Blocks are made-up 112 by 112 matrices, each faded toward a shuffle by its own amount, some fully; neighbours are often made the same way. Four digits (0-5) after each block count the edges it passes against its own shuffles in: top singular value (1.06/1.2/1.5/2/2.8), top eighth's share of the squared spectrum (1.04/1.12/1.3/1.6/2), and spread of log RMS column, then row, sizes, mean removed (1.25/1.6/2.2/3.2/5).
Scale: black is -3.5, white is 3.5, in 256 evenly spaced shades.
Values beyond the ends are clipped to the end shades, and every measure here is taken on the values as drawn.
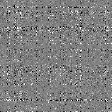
2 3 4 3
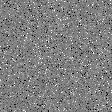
0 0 0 0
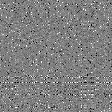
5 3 1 2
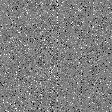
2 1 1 0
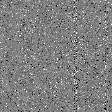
2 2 2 0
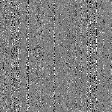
2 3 4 0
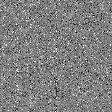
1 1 1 0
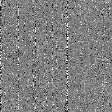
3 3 3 0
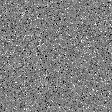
0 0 0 0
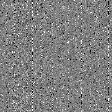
2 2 3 0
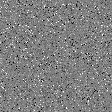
0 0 0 0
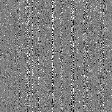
3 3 4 0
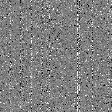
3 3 3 0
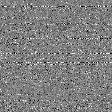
2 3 0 3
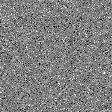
0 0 0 1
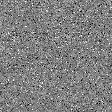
0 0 0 1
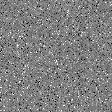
3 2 1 0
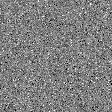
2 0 0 0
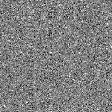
4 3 1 1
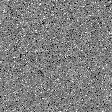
1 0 0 0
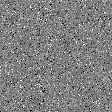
2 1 1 0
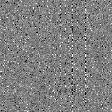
4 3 2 1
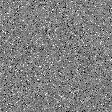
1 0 0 0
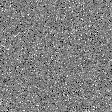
0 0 0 0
